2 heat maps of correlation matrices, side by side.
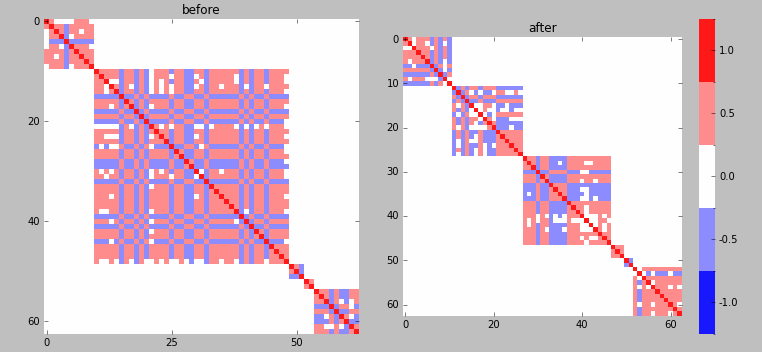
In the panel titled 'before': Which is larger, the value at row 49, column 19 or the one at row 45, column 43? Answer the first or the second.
the second
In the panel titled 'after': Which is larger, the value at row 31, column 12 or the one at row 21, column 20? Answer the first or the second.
the first
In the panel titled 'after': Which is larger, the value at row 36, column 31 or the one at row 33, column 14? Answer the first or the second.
the second
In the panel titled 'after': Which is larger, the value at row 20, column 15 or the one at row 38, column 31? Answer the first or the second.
the second
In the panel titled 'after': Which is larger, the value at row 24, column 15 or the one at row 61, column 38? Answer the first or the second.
the second
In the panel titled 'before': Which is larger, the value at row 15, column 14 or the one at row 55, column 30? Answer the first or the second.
the second
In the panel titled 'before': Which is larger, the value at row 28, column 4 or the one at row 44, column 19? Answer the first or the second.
the first
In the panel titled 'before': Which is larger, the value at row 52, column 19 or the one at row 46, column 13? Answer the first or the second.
the second
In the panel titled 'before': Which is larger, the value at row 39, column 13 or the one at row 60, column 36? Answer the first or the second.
the second
